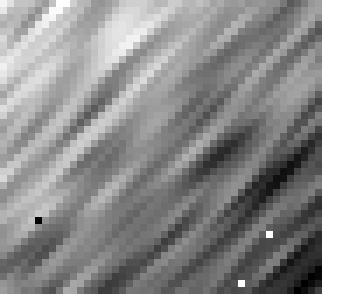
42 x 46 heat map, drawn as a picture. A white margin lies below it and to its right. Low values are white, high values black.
Overall the values sit about 50% of the way up the scale. Neither half mirrors the other. The field climbs toward the bottom right. No single row or column stands out from its neighbours. The grain runs diagonally up to the right. Three lone cells stand out: one far higher and two far lower than their neighbours.
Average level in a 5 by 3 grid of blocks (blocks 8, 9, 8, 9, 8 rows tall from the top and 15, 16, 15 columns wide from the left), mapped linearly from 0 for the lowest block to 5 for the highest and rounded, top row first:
002
022
134
234
345
